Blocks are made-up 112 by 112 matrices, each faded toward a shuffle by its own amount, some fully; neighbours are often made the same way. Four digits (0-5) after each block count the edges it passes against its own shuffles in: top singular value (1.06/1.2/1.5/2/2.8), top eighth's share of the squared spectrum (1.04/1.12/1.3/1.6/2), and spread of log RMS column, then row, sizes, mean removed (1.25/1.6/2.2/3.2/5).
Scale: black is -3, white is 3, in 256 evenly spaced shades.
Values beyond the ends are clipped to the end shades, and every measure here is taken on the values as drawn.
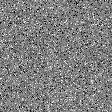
1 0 0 0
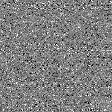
4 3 1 2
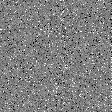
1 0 1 0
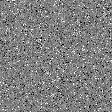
0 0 1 0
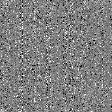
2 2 3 0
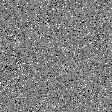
1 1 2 0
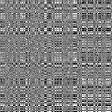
5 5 4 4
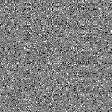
4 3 2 2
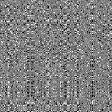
5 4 3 3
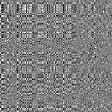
5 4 4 4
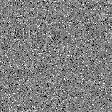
3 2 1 0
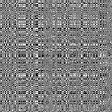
5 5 4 4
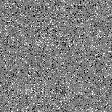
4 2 1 1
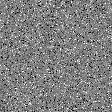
2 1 0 0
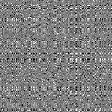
5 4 3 3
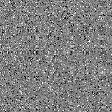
4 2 1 1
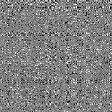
4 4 2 3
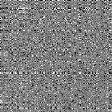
5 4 3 3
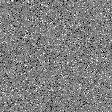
2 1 0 0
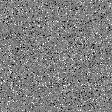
3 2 0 1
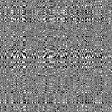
5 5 3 4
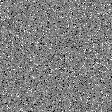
2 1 0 0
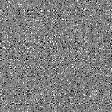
4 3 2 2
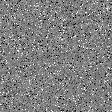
0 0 0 0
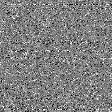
2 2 0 3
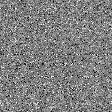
3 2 0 2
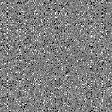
4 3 2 1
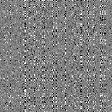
5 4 4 3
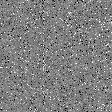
2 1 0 0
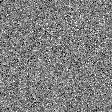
0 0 0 0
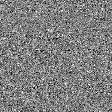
0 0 0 2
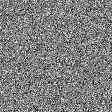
0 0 0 1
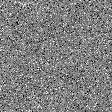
0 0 0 0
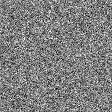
0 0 0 0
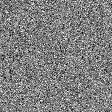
0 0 0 0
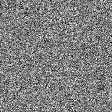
3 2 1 1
